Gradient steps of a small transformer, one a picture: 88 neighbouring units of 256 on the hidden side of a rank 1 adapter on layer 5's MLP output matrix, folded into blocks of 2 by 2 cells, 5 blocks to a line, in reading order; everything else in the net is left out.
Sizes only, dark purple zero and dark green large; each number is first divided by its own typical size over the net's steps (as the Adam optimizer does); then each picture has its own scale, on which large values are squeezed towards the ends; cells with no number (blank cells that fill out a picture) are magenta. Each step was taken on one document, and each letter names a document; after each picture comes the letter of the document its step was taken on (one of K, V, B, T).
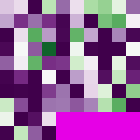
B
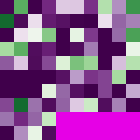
B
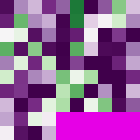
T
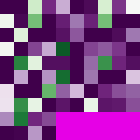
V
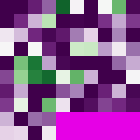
T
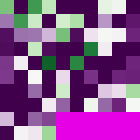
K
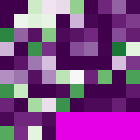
T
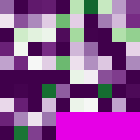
B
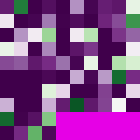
B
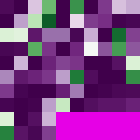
T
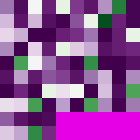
V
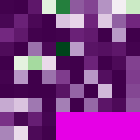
V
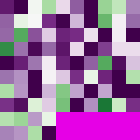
T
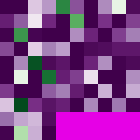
V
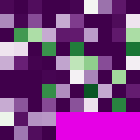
B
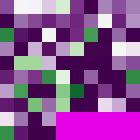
T
